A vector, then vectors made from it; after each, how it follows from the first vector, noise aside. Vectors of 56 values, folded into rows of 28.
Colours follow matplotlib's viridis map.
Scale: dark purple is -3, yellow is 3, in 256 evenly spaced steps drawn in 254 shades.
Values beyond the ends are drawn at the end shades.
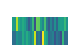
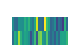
wrapped around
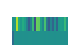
partly zeroed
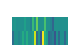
partly zeroed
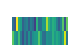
wrapped around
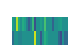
partly zeroed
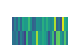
wrapped around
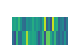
wrapped around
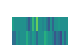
partly zeroed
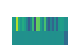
partly zeroed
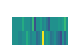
partly zeroed
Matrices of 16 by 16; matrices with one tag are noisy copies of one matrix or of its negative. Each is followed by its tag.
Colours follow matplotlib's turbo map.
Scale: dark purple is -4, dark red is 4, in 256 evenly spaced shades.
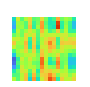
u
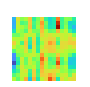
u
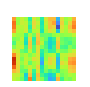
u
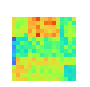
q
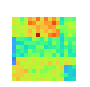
q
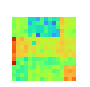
q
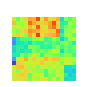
q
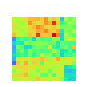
q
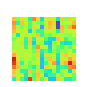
u
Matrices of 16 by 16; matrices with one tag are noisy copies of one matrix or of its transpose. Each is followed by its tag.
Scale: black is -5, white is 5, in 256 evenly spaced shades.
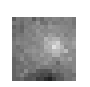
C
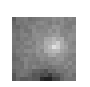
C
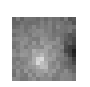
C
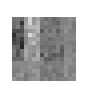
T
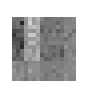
T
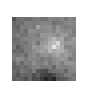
C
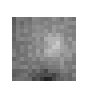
C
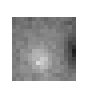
C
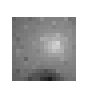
C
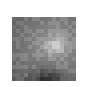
C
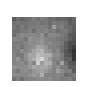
C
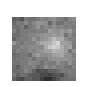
C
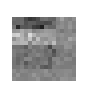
T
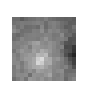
C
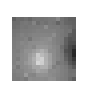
C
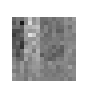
T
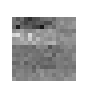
T
